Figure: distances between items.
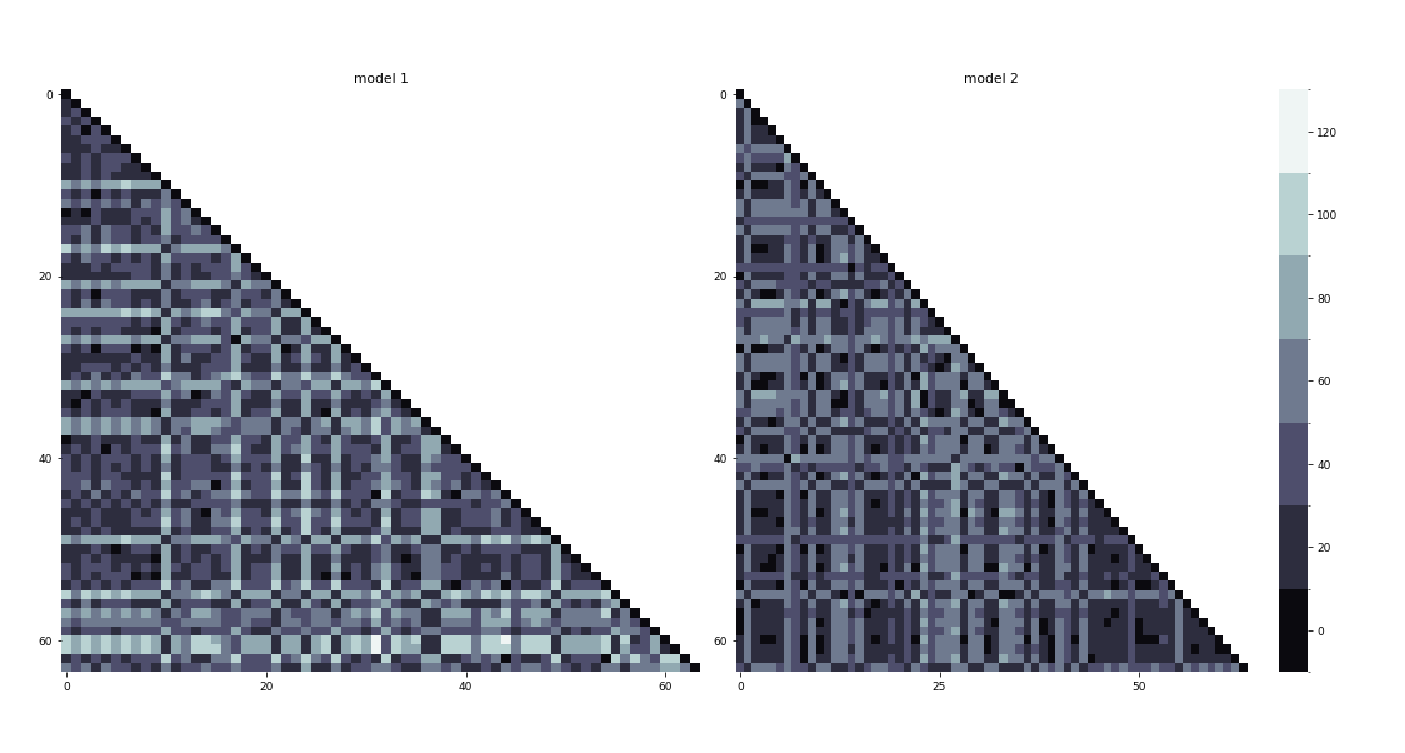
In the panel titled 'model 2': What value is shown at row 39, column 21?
40
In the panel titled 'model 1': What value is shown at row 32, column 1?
60
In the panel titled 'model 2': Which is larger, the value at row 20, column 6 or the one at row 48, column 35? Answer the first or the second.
the second
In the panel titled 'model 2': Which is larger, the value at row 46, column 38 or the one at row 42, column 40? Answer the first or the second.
the second
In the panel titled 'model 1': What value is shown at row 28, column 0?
40
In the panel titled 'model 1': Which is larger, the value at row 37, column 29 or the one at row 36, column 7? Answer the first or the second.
the first
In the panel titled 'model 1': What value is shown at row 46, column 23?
60
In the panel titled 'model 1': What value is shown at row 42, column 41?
40
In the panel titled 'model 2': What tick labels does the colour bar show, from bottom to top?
0, 20, 40, 60, 80, 100, 120
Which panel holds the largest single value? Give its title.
model 1
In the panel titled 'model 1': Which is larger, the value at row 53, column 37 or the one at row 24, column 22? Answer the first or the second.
the second
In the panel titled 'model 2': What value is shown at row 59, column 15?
60
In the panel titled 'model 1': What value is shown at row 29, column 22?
20
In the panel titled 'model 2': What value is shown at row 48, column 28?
20
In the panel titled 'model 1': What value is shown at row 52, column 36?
60
